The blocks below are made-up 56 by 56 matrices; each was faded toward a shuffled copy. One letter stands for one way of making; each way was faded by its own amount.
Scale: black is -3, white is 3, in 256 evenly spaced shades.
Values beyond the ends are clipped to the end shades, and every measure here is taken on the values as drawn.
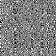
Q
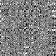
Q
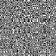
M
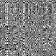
M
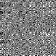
Q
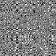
M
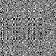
M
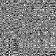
M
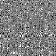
Q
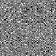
Q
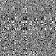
Q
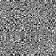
Q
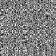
M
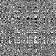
M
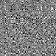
Q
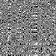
M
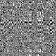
Q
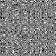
Q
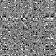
Q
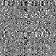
Q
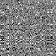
M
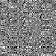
M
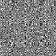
M
